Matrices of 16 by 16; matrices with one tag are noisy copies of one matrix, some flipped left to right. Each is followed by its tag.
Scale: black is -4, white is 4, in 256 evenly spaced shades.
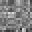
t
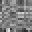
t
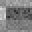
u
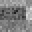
u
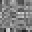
t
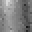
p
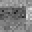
u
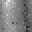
p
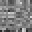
t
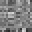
t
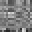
t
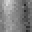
p
